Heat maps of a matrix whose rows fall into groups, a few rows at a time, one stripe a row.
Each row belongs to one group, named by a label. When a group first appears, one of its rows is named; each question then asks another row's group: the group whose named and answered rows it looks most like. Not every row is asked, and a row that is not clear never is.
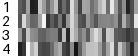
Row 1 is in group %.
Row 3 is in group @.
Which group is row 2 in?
%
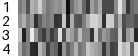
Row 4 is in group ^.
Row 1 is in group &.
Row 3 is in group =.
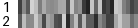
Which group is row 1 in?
&
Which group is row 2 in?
&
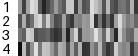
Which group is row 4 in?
&
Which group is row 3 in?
@
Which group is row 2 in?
&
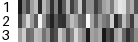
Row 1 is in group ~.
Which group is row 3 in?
&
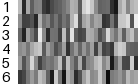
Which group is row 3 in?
^
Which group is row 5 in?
=
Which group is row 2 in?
^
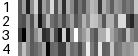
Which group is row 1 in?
~
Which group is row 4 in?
%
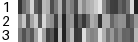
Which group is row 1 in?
=
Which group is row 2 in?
~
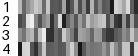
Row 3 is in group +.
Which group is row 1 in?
&
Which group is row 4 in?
%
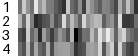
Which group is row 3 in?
@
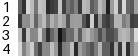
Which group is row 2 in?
&
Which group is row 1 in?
%
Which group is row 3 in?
^
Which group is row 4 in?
+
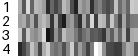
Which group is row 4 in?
=
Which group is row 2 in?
%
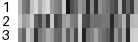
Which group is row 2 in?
+
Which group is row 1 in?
&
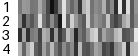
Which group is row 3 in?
~
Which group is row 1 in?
^
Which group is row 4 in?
+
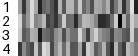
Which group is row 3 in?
=
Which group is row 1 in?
=
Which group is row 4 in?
~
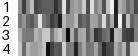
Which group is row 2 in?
^
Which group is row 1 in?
@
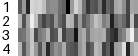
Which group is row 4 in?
+
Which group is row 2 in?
=
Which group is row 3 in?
=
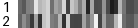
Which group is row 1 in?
&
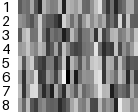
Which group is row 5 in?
@
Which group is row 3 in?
%
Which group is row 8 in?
^
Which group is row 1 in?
=
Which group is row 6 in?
@
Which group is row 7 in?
=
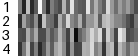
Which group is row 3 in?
@
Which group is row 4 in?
@
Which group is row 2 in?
~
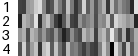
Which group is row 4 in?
~
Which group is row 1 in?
%
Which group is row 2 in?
~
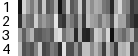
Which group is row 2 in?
~
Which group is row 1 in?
~
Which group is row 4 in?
^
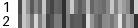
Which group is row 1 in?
%
